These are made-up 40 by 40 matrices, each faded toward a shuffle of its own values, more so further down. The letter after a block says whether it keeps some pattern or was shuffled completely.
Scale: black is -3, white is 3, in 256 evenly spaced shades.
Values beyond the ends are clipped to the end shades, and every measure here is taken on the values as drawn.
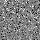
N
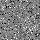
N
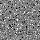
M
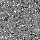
N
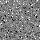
N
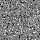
N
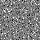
N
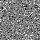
M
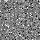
M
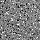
M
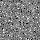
N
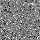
N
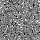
N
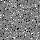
N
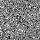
N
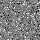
N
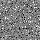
N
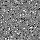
N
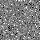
N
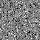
M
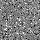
M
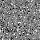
M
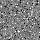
N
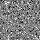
M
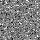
M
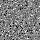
N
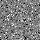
M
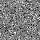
N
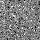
N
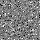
M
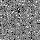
M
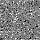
M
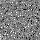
N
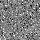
N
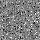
M
